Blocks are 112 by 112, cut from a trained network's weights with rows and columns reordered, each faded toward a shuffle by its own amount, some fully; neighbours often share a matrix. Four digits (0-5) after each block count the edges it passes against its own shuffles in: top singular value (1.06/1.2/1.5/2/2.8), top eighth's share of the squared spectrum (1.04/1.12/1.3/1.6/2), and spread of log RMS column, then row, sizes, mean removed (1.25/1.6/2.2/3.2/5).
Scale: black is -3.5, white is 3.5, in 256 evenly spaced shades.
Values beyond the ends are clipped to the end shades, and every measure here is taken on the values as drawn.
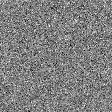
1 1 0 0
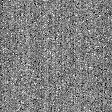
3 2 0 0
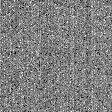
3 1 0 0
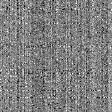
4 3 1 3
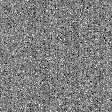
1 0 0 0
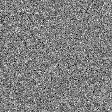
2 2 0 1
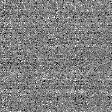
3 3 3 0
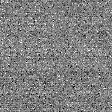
3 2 2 0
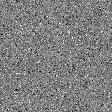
0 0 0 0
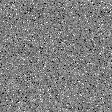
0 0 0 0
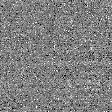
2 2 2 0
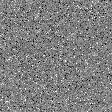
0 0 0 0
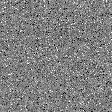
0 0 0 0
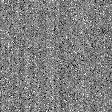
2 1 0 0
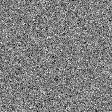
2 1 0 0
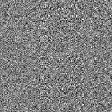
4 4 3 1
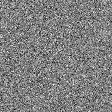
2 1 0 0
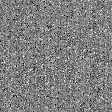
2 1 0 0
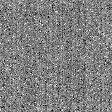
2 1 0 1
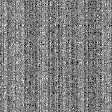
5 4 2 3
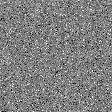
0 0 0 0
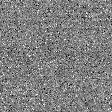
1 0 0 0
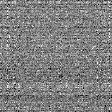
4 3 3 1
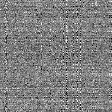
4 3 3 1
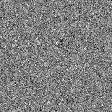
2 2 0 0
